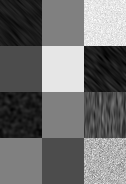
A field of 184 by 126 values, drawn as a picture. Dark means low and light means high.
The table splits into 4 rows of 3 panels. Panel 1,1: very low, slanting down to the right, faint in contrast. Panel 1,2: middling, flat. Panel 1,3: very high, fine-grained, faint in contrast. Panel 2,1: low, flat. Panel 2,2: very high, flat. Panel 2,3: very low, slanting down to the right, faint in contrast. Panel 3,1: very low, blotchy, faint in contrast. Panel 3,2: middling, flat. Panel 3,3: low, streaked downward. Panel 4,1: middling, flat. Panel 4,2: low, flat. Panel 4,3: high, fine-grained.
